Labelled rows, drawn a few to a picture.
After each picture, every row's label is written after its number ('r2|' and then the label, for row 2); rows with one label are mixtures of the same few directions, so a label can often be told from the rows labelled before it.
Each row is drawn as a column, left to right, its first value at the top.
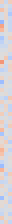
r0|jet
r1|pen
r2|pen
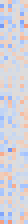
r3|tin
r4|pen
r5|tin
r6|tin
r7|pen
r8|pen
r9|tin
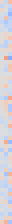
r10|tin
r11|pen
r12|pen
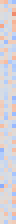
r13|tin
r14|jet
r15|jet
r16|pen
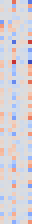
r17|jet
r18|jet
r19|jet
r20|jet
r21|pen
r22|jet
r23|jet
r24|jet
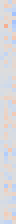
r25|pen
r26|tin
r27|tin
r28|pen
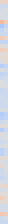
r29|jet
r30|jet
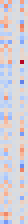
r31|jet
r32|tin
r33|jet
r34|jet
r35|jet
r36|jet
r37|pen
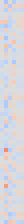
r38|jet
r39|tin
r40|tin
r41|jet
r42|tin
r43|tin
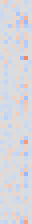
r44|pen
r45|jet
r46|tin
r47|tin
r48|pen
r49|pen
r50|pen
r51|jet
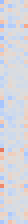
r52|tin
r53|jet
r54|tin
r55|tin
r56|pen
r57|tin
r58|tin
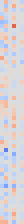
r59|pen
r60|tin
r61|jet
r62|tin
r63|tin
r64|jet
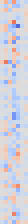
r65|jet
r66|jet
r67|jet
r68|jet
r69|tin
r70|tin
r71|pen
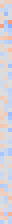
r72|tin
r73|pen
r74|jet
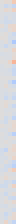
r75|tin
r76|tin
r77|jet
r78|jet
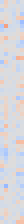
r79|jet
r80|tin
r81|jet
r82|pen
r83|pen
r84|pen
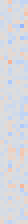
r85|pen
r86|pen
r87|jet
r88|tin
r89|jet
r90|tin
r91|pen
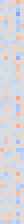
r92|tin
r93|pen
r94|tin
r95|jet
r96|pen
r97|tin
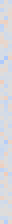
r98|jet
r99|pen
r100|pen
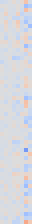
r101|jet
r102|pen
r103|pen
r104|pen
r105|pen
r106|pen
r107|tin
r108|tin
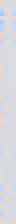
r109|pen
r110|pen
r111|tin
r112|pen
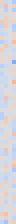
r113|jet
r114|tin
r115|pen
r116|jet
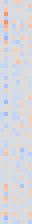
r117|jet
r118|pen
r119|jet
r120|jet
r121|jet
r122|tin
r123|jet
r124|tin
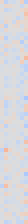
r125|tin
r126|tin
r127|tin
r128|jet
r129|pen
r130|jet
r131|pen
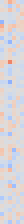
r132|jet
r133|jet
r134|jet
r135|tin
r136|tin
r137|pen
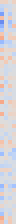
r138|pen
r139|jet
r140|pen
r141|tin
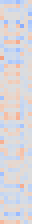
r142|pen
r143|jet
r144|jet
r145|jet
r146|jet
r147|tin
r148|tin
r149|pen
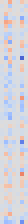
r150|jet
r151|pen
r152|jet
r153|pen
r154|pen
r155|pen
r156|tin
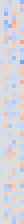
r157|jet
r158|pen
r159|tin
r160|pen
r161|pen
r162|jet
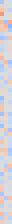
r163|pen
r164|jet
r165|jet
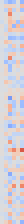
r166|jet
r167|jet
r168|pen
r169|tin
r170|jet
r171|tin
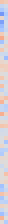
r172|pen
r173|pen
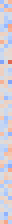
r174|jet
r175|tin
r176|jet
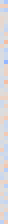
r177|tin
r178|jet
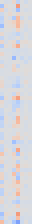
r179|tin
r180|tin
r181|pen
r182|pen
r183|tin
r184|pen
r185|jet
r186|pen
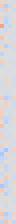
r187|tin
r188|tin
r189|tin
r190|tin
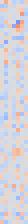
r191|tin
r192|jet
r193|tin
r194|tin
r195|jet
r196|pen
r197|pen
